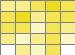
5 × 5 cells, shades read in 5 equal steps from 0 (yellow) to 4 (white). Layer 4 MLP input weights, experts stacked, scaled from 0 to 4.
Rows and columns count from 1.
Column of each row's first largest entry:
1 3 3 2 1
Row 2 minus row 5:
-3 -2 -1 0 -3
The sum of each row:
6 5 8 11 14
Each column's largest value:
4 3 3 1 4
